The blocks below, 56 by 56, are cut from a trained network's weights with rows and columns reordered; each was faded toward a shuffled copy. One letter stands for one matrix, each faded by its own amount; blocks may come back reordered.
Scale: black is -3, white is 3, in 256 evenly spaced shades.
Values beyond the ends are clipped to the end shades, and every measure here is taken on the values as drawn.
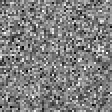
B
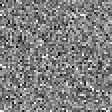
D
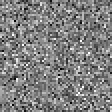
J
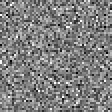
D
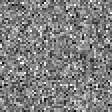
J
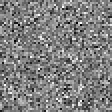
B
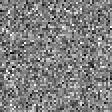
J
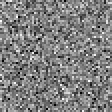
J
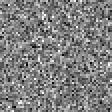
D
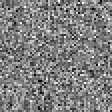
D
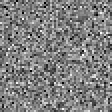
J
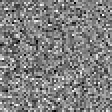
D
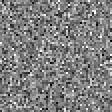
J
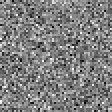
D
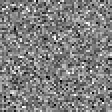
D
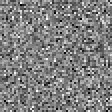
B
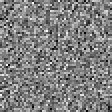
B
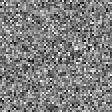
D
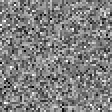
D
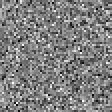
D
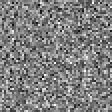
B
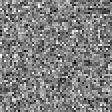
D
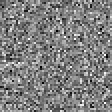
B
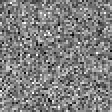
D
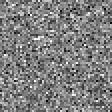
J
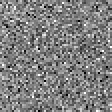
J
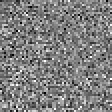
B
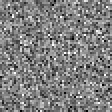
J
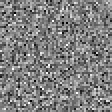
D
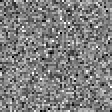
J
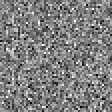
J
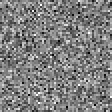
D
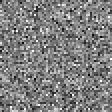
J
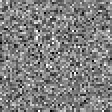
B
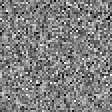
J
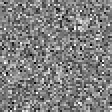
D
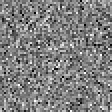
J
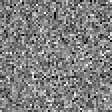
J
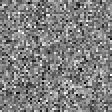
J
